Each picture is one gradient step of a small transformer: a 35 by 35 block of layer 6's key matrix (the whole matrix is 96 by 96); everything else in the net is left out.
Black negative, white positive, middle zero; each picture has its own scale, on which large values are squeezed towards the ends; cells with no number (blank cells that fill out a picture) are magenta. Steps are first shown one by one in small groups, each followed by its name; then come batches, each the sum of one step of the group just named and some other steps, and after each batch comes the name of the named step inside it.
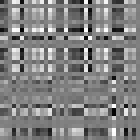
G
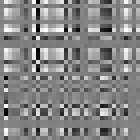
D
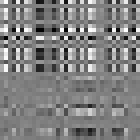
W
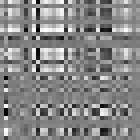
D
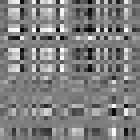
G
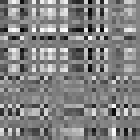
G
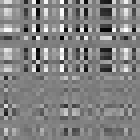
D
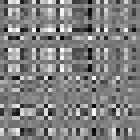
G
